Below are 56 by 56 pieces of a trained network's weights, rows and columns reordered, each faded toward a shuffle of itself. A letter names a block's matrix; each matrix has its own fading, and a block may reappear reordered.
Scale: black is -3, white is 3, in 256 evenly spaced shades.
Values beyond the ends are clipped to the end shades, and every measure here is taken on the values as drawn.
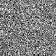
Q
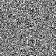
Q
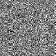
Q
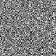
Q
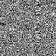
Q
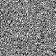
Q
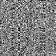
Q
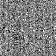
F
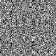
Q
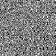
Q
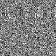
Q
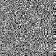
Q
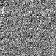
Q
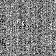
F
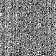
F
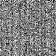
F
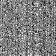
F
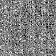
F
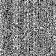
F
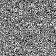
Q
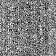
F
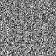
Q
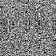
Q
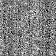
F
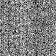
F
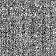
F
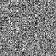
Q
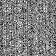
F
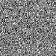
Q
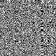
Q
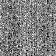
F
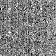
F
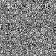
Q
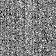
F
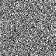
Q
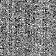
F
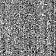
F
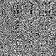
Q
